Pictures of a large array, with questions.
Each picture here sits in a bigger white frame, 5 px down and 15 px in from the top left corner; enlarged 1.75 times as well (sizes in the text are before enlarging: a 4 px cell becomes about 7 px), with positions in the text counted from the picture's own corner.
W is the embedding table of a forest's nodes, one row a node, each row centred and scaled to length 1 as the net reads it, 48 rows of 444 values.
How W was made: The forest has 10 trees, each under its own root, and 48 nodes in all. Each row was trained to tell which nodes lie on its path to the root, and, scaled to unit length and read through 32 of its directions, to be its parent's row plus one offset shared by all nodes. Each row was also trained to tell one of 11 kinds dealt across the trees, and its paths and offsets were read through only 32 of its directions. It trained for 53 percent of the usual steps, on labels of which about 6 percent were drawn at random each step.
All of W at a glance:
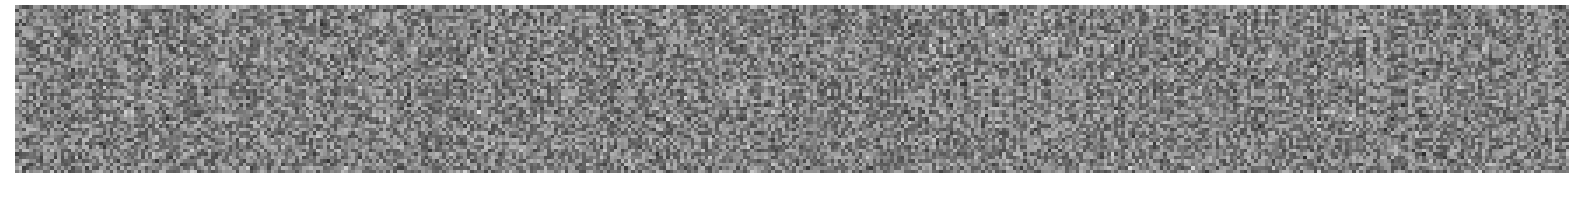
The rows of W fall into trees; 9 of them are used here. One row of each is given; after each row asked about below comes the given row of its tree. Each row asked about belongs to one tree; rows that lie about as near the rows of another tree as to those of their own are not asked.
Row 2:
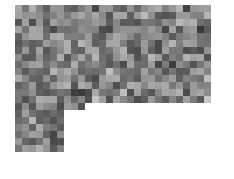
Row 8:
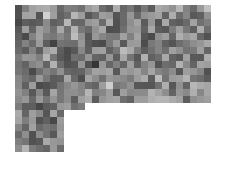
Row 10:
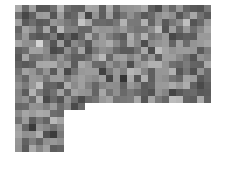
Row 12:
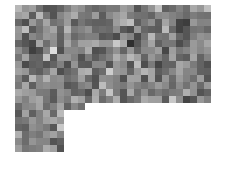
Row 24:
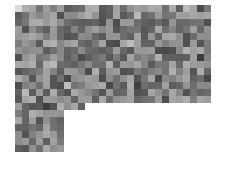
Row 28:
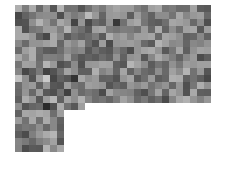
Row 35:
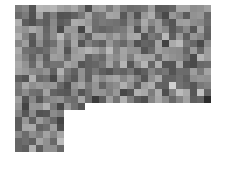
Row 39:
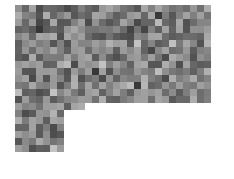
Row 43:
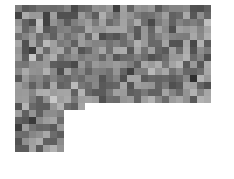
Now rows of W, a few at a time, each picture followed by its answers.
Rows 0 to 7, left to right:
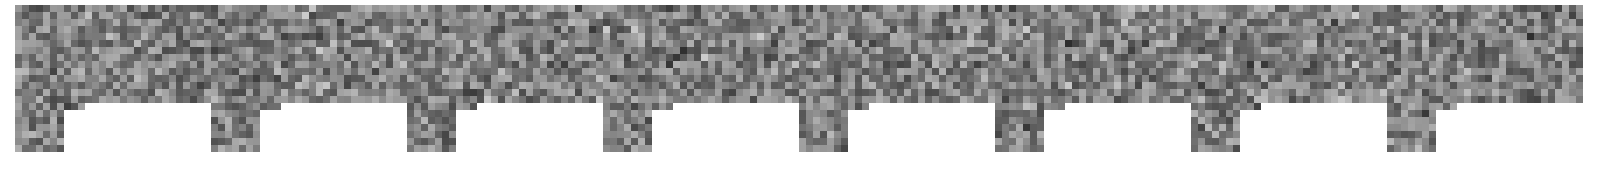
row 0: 10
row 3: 12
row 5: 35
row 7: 28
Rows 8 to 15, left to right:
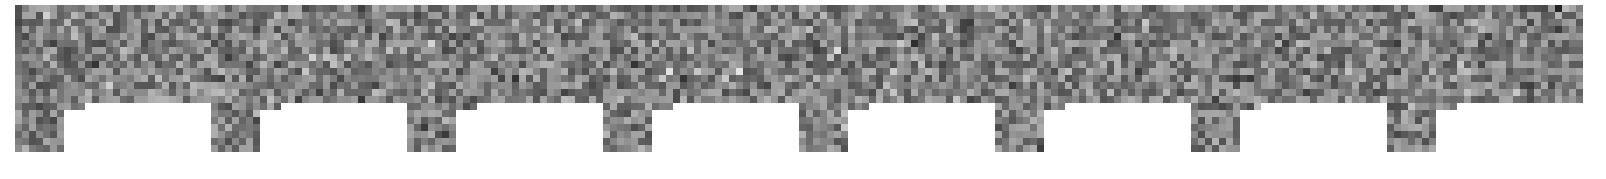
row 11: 12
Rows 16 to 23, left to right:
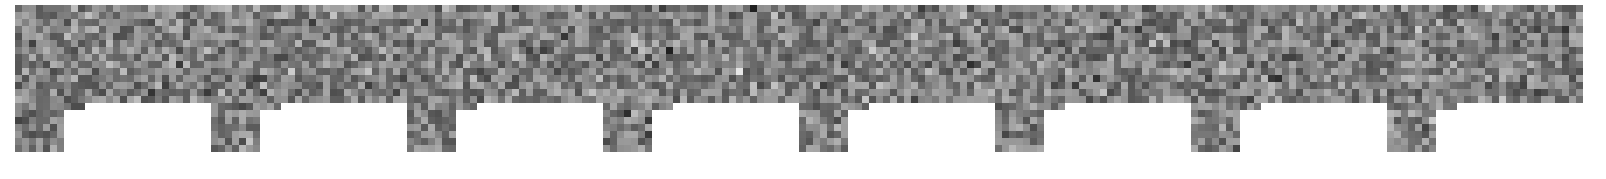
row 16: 39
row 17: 24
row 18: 2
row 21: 39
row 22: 24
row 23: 8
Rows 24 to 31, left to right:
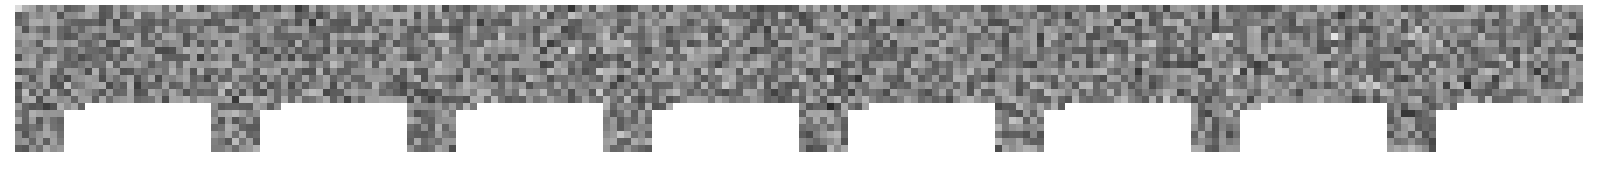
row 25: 39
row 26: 24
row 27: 10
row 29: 12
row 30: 8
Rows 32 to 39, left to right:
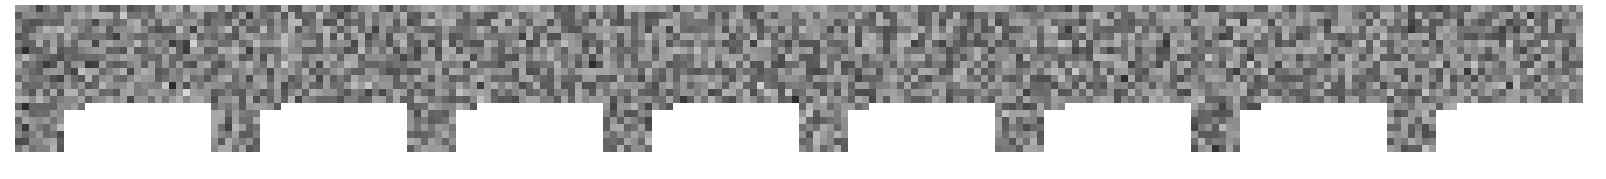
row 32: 12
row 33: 2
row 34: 24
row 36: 2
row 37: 12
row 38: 43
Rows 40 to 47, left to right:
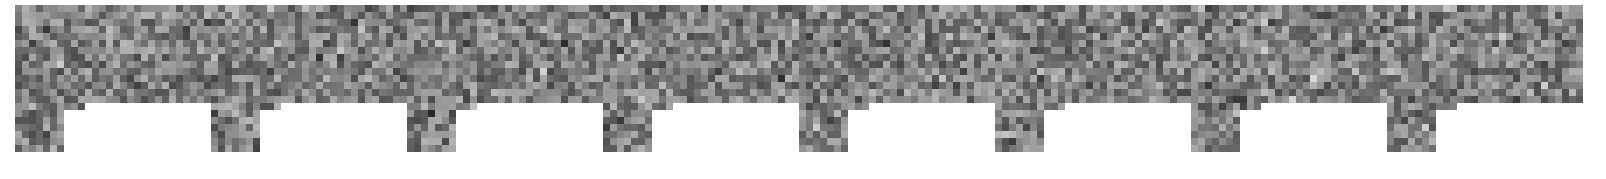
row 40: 24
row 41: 28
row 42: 35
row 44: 8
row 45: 10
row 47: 35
